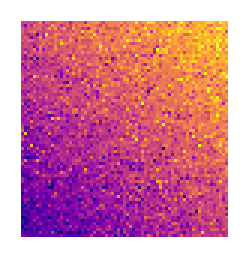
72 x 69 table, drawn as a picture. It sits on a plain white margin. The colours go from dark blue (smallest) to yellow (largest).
No single row or column stands out from its neighbours. The halves do not mirror each other. There are no regular stripes. There is an overall slope up to the top right. The histogram is bell-shaped. The top right is the ninth with the highest average. The texture is fine-grained noise.
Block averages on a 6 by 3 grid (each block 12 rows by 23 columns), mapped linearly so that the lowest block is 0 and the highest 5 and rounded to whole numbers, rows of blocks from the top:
3 4 5 | 2 3 4 | 2 3 4 | 1 2 3 | 1 2 3 | 0 1 2
